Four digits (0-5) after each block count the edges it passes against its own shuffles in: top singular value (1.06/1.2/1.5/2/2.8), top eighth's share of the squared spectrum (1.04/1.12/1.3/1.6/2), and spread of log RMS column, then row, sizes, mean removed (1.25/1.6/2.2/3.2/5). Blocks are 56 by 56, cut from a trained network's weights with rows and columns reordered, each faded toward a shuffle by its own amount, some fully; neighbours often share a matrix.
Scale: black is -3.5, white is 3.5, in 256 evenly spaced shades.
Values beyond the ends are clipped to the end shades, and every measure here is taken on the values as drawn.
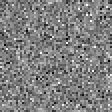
0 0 0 0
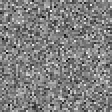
0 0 0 0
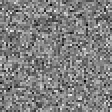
3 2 1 0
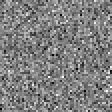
1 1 0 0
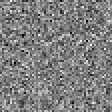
3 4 2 2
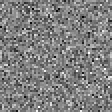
1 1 0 0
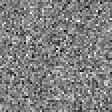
0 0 0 0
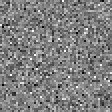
0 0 0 0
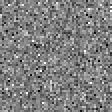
0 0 0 0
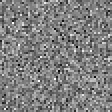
0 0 0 0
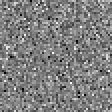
0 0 0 0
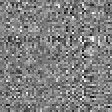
3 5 3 3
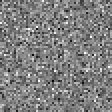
2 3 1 1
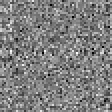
3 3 1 1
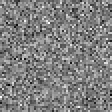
1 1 0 0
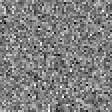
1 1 0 0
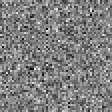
2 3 1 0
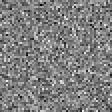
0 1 0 0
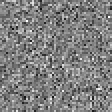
3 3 1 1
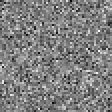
0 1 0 0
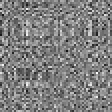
4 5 3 1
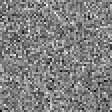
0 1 0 0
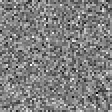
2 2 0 0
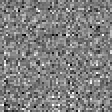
3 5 3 3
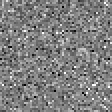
2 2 0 0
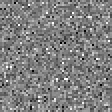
1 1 0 1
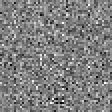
3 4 2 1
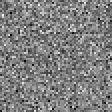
1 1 0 0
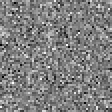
1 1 0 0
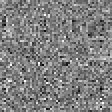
3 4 1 2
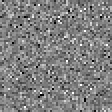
1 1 0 0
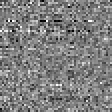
3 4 1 2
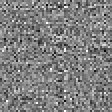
3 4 2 2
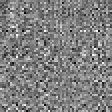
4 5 2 2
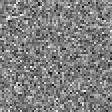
1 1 0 0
